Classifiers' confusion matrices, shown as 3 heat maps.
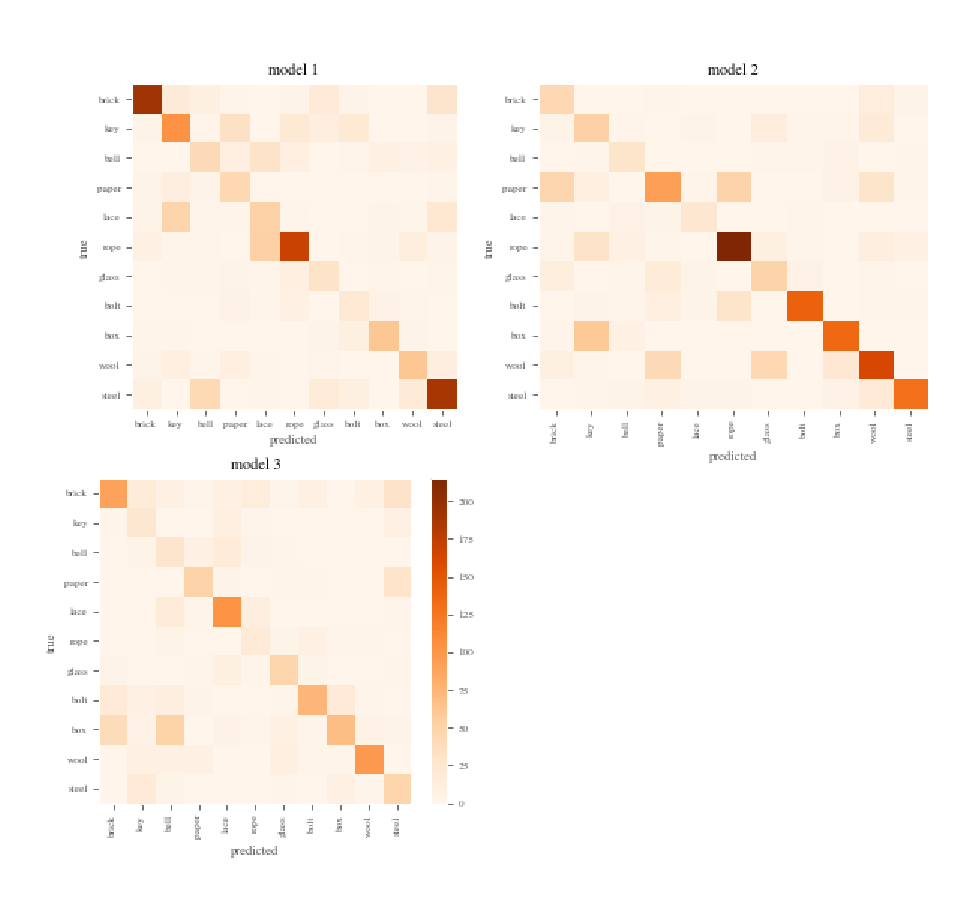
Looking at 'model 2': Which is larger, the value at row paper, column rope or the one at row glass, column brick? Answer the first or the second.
the first
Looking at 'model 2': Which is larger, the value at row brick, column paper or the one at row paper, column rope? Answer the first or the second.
the second
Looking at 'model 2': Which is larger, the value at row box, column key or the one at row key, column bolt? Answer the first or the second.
the first
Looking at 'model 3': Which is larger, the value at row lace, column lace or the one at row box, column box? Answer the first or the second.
the first
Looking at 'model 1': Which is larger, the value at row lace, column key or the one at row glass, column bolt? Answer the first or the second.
the first
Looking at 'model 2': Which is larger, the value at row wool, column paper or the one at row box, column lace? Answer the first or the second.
the first
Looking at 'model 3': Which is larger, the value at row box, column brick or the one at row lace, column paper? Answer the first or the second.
the first
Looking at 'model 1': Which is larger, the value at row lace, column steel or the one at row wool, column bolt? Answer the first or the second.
the first
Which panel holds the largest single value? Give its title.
model 2
